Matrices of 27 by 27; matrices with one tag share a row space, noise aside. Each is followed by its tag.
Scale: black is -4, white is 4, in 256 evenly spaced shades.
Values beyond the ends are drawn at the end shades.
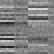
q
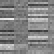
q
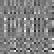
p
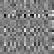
p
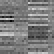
q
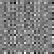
p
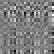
p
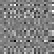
p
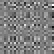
p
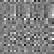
p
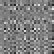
p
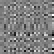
p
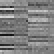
q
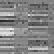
q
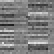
q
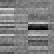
q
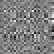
p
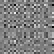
p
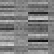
q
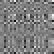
p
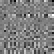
p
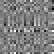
p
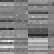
q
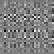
p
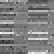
q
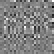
p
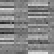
q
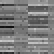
q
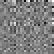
p
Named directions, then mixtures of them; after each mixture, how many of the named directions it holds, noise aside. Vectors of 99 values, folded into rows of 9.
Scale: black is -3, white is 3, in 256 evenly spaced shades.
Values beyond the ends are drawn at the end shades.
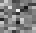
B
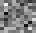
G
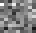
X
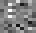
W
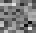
three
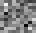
one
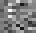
one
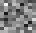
one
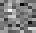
three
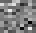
three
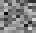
one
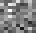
two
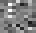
one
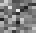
one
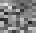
three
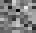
three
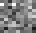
one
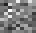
three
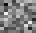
one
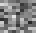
three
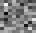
one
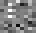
one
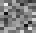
one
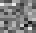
three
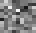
one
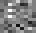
one
